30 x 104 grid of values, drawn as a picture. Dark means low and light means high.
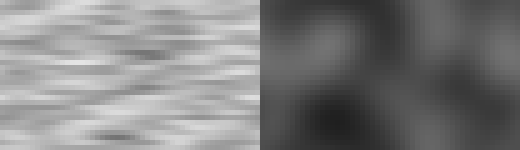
It is made of 1 by 2 panels. Panel 1,1: high, streaked across. Panel 1,2: low, smooth.
